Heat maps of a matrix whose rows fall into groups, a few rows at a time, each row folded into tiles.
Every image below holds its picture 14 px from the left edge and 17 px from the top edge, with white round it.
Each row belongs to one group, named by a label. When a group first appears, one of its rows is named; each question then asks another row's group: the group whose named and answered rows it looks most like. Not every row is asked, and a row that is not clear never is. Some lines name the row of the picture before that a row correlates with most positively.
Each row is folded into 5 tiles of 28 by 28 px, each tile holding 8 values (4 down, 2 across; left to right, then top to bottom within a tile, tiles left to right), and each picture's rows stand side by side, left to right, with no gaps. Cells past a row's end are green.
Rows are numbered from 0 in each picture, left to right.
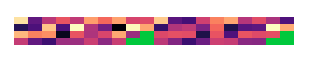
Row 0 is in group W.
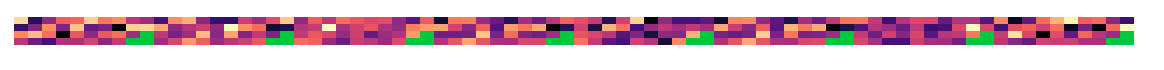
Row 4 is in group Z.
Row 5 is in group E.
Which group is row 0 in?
W
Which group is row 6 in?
W
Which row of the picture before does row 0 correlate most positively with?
0
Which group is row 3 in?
E
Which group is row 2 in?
Z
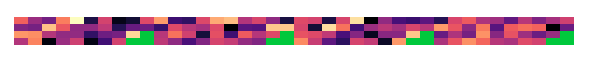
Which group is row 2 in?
Z
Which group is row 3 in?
E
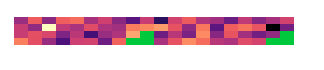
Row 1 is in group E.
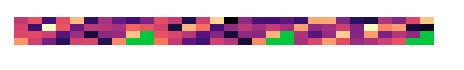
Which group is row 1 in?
Z
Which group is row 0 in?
Z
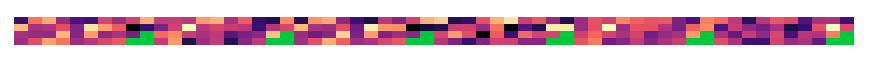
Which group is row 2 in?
E
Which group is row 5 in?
W
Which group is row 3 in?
W
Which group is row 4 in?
Z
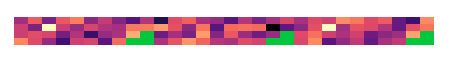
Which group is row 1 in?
E
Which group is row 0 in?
Z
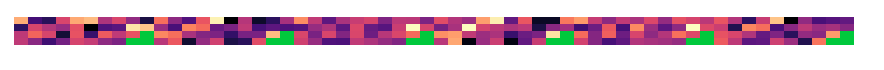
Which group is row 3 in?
Z
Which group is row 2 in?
W
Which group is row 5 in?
Z
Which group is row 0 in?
W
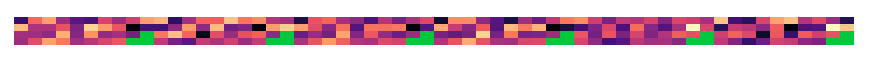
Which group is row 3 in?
E
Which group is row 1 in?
W
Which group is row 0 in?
E
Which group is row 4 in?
W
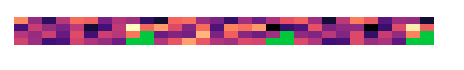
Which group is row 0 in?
W
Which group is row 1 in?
E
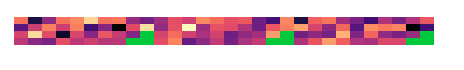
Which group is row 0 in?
W
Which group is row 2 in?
E
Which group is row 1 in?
Z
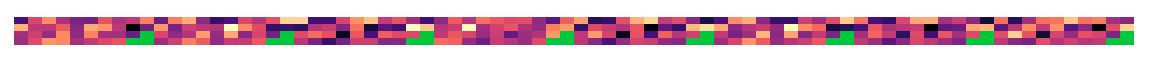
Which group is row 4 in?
W
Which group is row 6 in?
W
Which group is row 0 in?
E
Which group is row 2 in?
W
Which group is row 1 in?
E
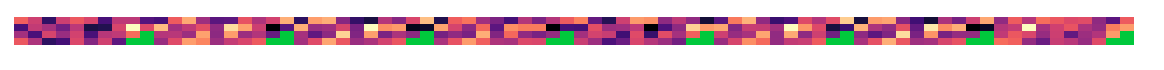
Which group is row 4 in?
W
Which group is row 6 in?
E
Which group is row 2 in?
E
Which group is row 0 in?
W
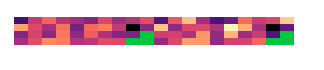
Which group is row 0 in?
E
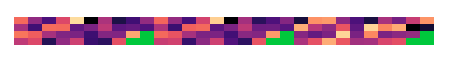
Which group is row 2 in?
E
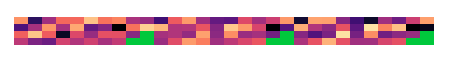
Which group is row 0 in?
W
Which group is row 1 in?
E
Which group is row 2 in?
E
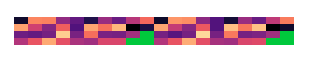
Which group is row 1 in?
E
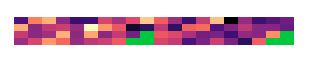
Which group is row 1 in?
Z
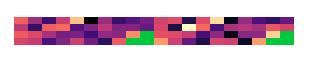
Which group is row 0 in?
Z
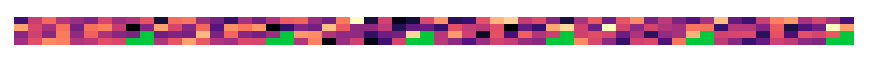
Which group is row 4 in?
Z
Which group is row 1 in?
E
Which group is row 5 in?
W
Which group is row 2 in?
Z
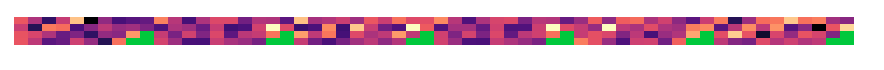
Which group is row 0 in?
Z
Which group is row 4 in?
Z
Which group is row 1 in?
W
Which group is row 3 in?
W
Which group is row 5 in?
W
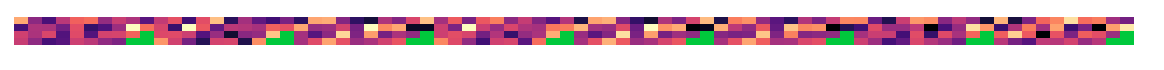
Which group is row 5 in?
E
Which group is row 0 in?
W
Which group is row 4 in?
E
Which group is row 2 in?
E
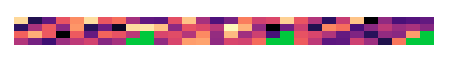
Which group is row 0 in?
W
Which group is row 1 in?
E
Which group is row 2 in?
Z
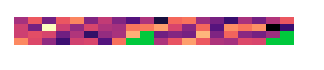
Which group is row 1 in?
E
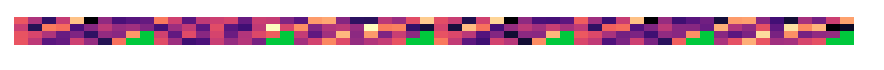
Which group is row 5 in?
E
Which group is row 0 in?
Z
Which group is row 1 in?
W
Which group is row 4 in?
Z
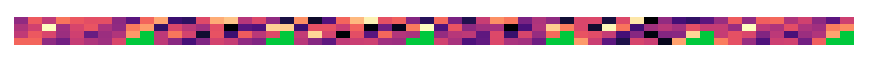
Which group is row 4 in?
Z
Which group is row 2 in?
W
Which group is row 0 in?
Z
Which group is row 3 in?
W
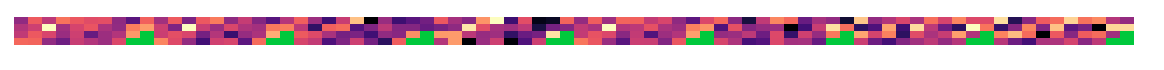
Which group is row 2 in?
Z
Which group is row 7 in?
W
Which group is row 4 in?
Z
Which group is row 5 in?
W
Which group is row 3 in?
Z
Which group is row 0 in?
Z
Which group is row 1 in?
Z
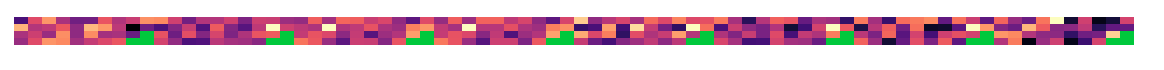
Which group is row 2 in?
Z
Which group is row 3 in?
Z
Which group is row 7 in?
Z
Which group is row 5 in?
W
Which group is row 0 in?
E
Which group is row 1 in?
W
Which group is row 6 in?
W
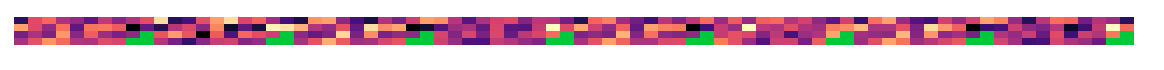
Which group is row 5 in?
Z
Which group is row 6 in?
E
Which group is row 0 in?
E
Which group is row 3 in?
W
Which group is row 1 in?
W
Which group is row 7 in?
W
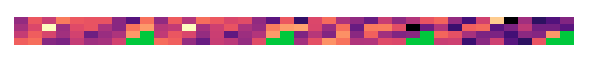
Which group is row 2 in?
E
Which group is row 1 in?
Z
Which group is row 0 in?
Z
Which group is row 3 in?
Z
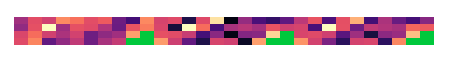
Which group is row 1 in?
Z
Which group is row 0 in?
Z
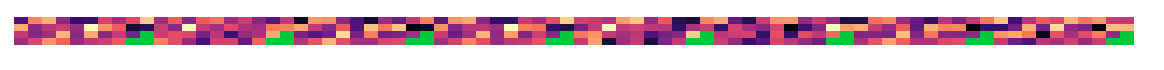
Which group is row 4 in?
Z
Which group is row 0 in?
E
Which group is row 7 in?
W
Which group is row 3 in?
E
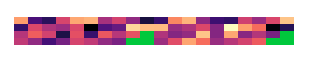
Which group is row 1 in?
E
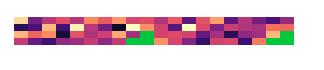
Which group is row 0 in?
W
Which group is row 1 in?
Z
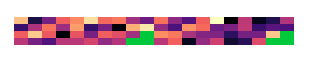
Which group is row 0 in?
W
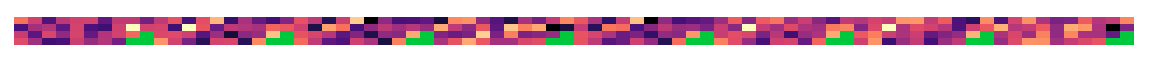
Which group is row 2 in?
Z
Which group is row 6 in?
Z
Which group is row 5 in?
Z
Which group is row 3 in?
E
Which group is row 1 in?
Z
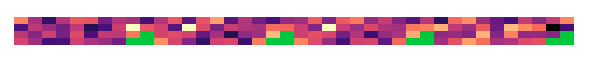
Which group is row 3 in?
E
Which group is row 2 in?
Z
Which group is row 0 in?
W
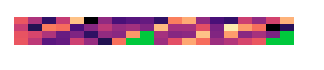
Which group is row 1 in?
E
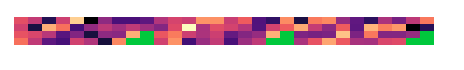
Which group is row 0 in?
Z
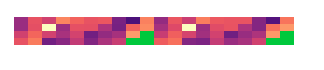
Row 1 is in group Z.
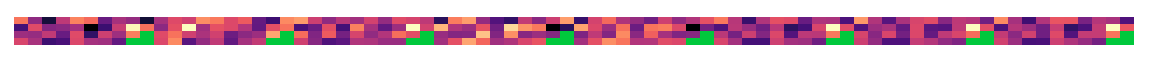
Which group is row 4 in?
E
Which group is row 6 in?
W
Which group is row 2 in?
W
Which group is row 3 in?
E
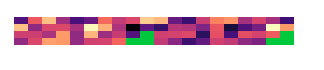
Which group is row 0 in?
E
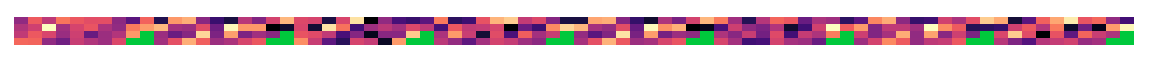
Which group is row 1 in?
E
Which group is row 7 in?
W
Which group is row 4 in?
E
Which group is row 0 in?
Z
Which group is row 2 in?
Z
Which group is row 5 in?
W
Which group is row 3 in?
W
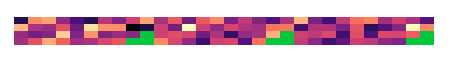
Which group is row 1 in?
Z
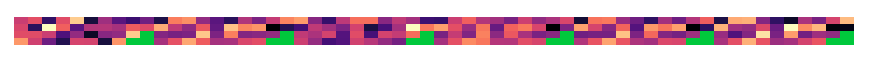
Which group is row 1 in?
E
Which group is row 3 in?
E
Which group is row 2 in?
W
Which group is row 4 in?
E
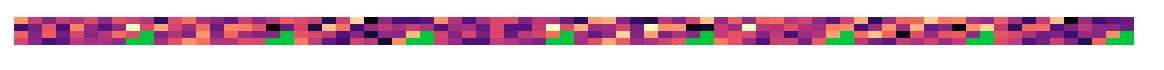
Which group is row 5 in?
Z
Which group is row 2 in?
Z
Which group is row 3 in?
W
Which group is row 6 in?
W
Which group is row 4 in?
E
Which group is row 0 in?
W
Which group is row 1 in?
E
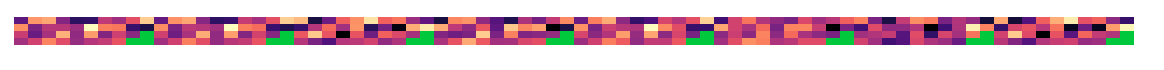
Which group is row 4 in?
E
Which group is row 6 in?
W
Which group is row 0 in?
E
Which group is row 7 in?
W
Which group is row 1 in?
E
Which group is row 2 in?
W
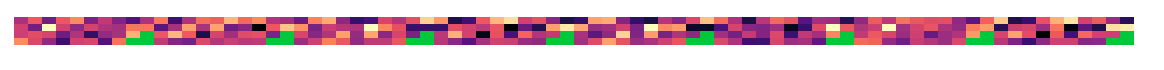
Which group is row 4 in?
E
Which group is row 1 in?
W
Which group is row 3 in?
W
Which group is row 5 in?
W
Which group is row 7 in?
W
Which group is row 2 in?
E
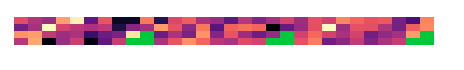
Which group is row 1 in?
E
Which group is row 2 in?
Z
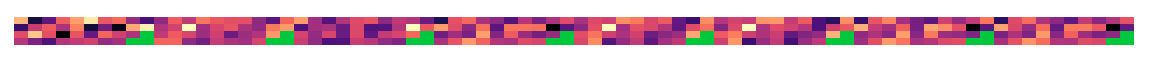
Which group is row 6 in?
E
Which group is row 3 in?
E
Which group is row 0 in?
W
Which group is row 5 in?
Z
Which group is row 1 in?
Z
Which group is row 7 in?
E
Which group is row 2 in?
W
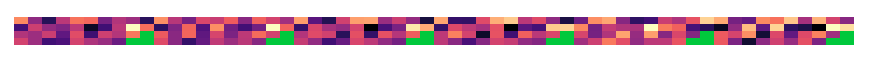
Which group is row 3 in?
W
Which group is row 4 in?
E
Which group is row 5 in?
W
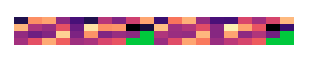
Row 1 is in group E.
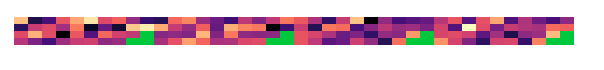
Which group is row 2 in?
Z
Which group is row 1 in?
E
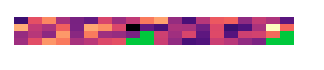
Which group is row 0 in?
E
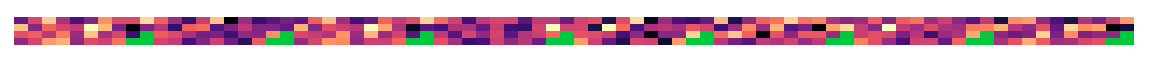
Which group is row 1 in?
Z
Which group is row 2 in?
E
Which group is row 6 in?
Z
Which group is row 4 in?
Z
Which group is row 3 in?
W
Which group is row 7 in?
E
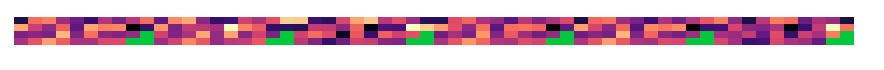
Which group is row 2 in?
W
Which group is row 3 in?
E
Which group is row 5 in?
W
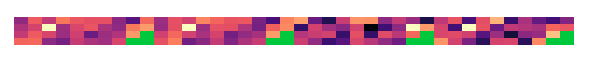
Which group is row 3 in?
Z
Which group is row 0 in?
Z
